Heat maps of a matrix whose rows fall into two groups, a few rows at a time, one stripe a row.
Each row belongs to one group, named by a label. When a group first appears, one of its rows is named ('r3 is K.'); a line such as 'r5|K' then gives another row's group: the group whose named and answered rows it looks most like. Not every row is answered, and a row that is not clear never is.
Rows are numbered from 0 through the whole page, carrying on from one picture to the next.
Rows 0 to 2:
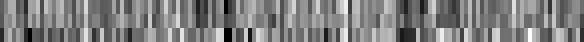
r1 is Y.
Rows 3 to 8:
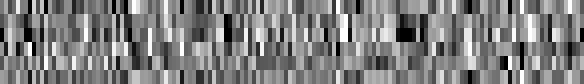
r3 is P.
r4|Y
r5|Y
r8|P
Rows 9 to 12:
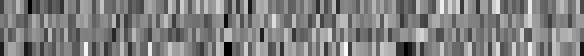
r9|Y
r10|Y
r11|P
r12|Y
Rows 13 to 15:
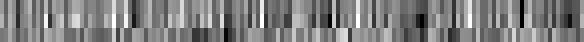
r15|Y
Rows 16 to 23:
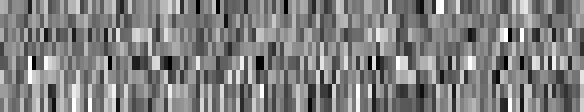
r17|Y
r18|P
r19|Y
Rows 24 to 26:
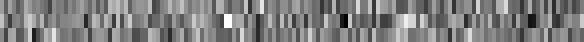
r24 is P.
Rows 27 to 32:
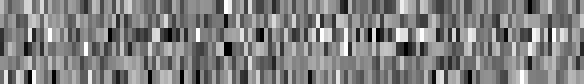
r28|Y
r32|P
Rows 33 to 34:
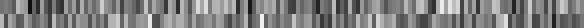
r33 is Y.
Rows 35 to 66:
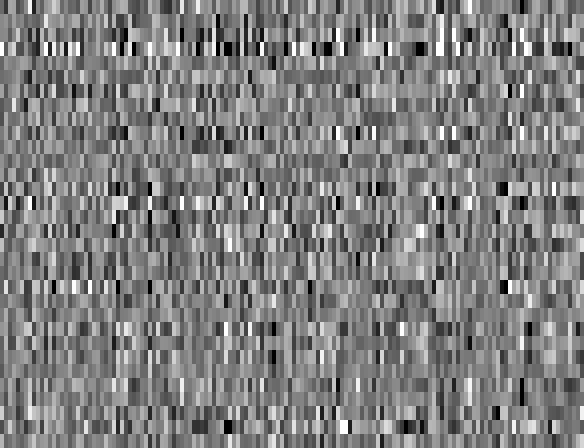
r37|P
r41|P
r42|Y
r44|P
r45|Y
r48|P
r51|P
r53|P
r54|P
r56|Y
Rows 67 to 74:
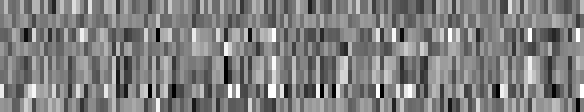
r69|Y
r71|Y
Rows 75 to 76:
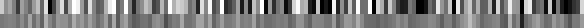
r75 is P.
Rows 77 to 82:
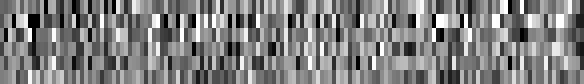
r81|P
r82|Y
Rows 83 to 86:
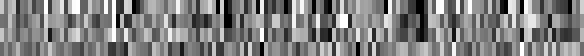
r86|P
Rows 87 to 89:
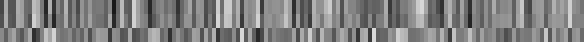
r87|P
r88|P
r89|P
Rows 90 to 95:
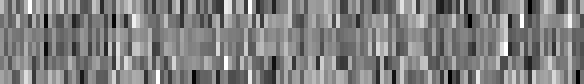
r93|P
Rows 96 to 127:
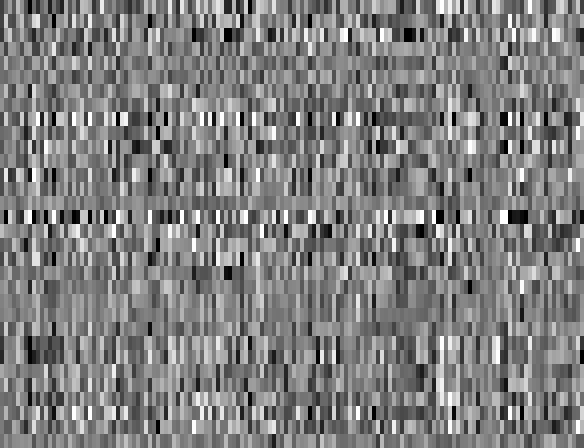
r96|Y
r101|P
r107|Y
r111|P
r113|Y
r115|Y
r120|Y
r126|Y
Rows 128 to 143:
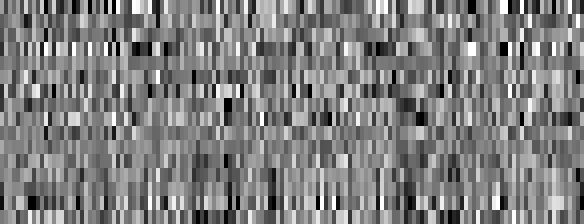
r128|P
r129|Y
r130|P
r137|P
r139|Y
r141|Y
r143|Y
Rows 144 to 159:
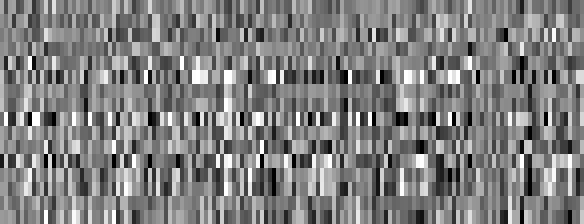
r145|Y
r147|P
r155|P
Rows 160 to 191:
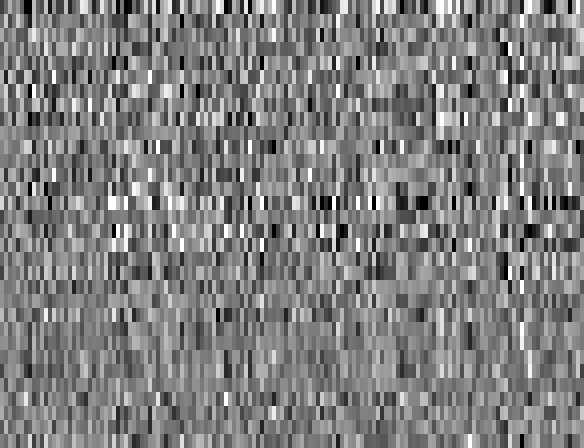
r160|Y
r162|Y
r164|P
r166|P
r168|Y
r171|P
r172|P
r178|P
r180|P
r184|P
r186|Y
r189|Y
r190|P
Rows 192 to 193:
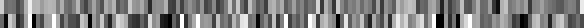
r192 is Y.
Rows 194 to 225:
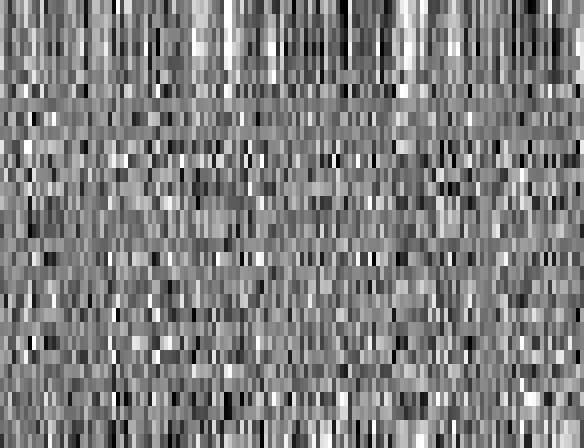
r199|Y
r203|Y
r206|P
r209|Y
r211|Y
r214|P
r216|Y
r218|P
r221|P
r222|Y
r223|Y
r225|P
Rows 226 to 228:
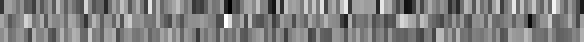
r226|Y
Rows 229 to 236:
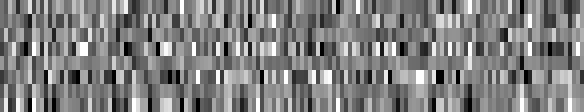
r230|Y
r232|Y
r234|P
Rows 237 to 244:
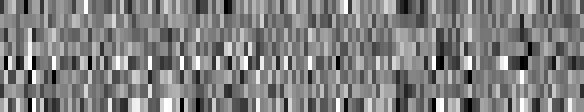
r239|P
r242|P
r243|Y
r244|P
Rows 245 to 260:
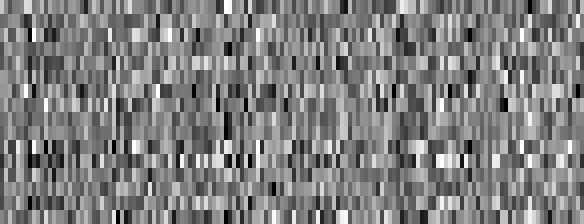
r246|Y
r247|P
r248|Y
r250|P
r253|Y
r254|Y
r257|P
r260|Y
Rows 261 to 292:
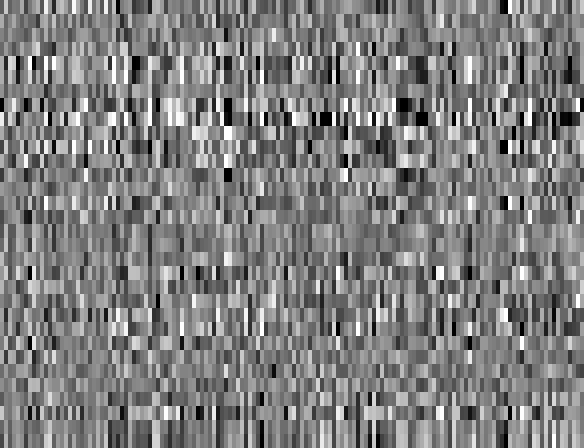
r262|P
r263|Y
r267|P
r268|Y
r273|Y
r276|Y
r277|P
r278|P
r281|Y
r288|Y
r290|P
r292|P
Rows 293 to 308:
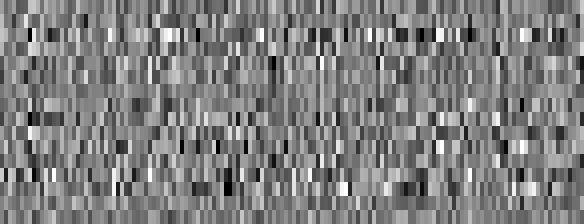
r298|Y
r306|Y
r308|P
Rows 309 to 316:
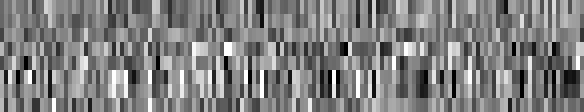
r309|P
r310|P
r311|Y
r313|Y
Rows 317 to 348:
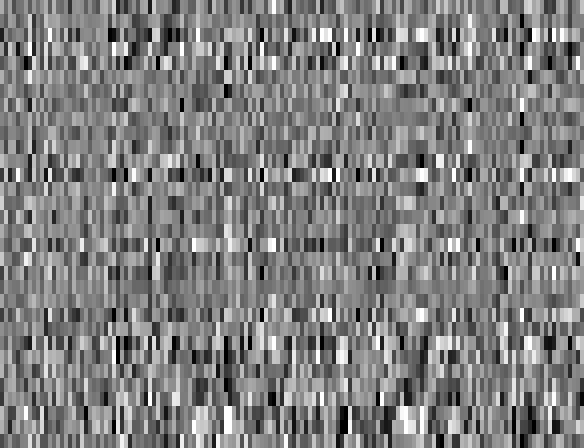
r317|Y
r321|Y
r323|Y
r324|P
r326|P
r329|P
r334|Y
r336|P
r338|Y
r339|P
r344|Y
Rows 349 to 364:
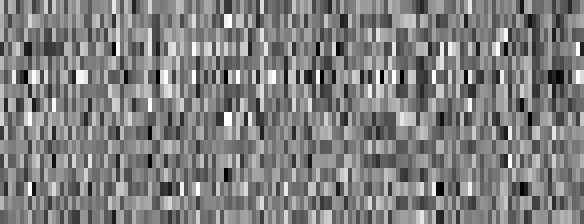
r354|Y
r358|P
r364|P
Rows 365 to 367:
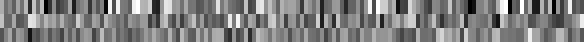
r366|Y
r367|Y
